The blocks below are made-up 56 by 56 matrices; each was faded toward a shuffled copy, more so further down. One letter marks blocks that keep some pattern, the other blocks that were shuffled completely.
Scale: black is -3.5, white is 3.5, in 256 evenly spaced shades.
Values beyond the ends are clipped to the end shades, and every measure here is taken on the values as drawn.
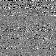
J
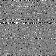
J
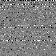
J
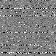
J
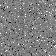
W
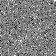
W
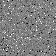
W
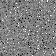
W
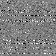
J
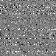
J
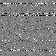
J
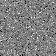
W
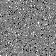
W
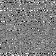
J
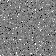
W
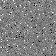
W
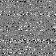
J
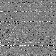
J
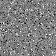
W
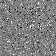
W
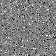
W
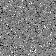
W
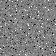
W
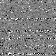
J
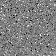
W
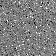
W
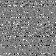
J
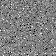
W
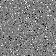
W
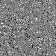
W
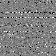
J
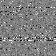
J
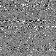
J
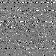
J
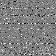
J
